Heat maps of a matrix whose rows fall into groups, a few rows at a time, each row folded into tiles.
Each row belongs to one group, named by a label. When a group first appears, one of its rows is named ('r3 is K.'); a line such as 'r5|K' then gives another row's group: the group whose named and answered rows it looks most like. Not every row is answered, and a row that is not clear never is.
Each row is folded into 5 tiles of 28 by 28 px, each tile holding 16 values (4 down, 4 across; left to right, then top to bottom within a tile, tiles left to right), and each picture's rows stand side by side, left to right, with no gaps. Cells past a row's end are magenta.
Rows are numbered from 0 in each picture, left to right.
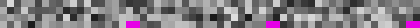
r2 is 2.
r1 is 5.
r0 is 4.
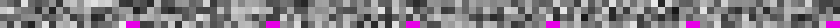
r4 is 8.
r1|2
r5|4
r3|5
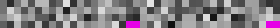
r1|4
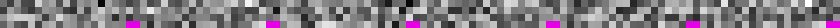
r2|4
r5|8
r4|2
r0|2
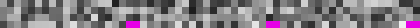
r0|5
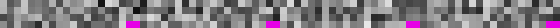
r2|4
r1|5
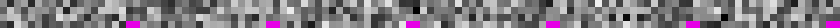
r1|2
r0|2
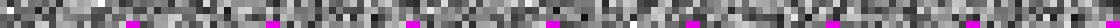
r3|8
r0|8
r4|5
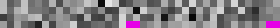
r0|8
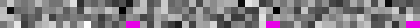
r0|4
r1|8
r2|4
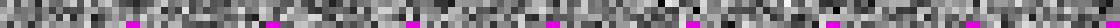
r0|4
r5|4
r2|2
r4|8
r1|2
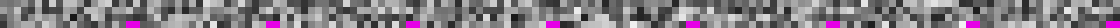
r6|8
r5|2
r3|4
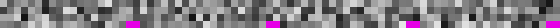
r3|4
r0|5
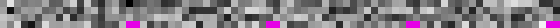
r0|4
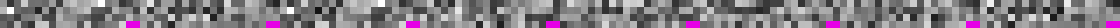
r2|8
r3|2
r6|4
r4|5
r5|2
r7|4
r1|4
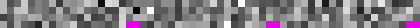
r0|8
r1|4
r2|5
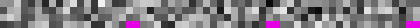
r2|4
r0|5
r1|4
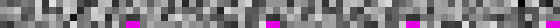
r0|5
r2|5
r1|5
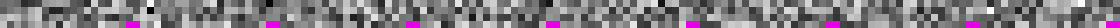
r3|8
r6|5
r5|5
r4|8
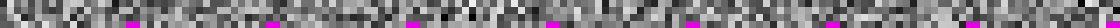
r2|5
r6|2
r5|2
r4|5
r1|2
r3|8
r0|5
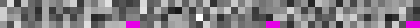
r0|4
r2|2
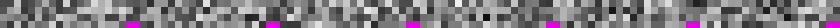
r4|4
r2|5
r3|8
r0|2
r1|2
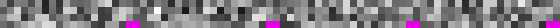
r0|5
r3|5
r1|5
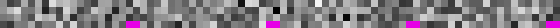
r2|8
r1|8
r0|5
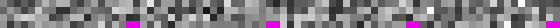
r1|4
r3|4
